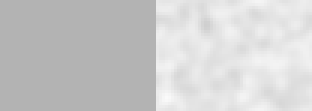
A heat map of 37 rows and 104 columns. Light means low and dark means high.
The table splits into one row of 2 panels. Panel 1,1: low, flat. Panel 1,2: very low, blotchy, faint in contrast.
